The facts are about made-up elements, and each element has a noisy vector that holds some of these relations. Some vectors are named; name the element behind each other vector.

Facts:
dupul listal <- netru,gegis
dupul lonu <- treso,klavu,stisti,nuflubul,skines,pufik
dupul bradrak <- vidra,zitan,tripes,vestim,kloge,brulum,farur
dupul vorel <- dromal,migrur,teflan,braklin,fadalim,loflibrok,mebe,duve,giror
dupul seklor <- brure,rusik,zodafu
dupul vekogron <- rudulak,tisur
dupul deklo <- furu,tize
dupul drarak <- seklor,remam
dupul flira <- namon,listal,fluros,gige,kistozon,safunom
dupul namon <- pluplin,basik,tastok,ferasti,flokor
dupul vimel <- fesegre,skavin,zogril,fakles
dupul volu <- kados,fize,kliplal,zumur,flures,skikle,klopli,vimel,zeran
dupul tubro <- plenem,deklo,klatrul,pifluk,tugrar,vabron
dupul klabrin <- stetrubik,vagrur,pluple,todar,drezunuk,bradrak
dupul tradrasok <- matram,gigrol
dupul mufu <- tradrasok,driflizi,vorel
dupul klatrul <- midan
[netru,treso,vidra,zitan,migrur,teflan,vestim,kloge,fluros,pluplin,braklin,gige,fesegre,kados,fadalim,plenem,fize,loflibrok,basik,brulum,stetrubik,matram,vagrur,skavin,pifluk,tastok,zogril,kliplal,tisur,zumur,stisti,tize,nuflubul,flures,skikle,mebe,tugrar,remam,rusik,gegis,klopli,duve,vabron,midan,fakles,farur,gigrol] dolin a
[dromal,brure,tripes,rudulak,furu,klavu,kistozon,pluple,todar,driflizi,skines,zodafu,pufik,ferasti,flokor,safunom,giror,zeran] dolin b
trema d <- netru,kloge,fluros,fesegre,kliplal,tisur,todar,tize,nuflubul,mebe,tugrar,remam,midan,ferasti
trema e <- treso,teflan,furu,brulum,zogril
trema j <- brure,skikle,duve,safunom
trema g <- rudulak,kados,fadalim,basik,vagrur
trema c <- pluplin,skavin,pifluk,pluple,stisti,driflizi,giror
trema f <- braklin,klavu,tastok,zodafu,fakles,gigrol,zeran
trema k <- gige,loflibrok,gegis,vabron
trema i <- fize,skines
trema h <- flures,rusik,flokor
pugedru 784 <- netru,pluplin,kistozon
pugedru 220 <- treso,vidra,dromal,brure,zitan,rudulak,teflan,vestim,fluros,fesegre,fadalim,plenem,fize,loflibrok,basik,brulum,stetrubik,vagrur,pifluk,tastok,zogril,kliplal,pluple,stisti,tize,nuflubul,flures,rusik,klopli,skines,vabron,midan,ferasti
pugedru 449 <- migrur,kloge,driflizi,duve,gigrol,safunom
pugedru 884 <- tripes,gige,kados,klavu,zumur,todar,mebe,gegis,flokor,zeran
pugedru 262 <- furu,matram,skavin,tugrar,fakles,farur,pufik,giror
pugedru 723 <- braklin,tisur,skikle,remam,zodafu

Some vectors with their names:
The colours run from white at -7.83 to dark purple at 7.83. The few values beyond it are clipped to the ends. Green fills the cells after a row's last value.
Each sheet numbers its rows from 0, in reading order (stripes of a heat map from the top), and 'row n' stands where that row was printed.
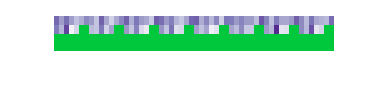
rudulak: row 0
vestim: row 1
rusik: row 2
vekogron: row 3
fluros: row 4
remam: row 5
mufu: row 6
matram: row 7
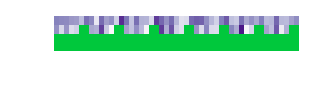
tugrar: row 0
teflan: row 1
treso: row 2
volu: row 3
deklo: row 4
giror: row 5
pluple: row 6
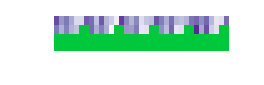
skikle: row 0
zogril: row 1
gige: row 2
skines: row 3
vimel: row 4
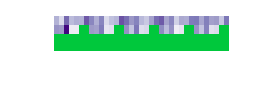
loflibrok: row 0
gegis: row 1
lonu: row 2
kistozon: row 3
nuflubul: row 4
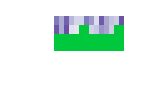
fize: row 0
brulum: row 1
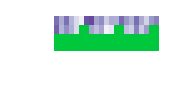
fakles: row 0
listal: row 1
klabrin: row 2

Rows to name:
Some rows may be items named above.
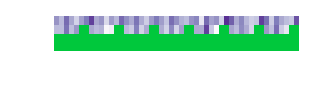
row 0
tripes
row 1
namon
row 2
drezunuk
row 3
kloge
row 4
teflan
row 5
klavu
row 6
gigrol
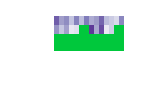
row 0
netru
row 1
skavin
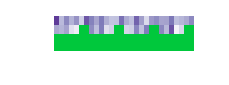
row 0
flokor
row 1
pufik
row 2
bradrak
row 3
stisti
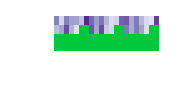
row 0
braklin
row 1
zumur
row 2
zeran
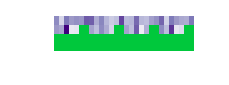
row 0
vorel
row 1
klavu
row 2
pluple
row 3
duve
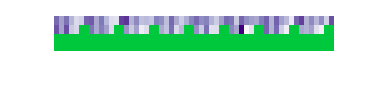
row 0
zumur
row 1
zeran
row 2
safunom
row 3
stetrubik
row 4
plenem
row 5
fadalim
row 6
flures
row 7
flokor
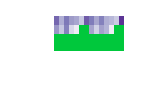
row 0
rusik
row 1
furu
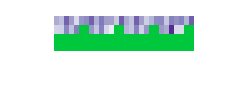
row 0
bradrak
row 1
rusik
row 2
farur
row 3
mebe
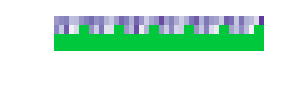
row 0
pifluk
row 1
plenem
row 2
vagrur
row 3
brure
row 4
rusik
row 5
treso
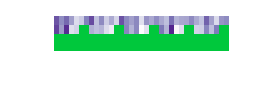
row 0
kados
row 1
tastok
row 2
pluplin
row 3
driflizi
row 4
bradrak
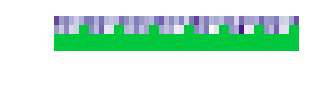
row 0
brure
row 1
skines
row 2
todar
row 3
ferasti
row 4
basik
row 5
dromal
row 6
vabron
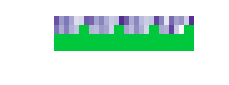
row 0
skikle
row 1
zodafu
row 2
klavu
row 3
teflan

